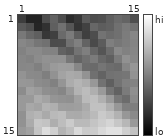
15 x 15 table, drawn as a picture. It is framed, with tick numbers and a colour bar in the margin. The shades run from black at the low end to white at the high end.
Grain: diagonal, down to the right. Histogram: bell-shaped. Calmest part: middle left. Slope: up to the bottom.
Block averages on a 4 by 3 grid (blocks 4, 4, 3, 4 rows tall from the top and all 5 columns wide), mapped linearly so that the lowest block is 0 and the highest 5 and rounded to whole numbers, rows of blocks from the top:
0 0 1 | 3 2 2 | 3 4 2 | 5 5 5
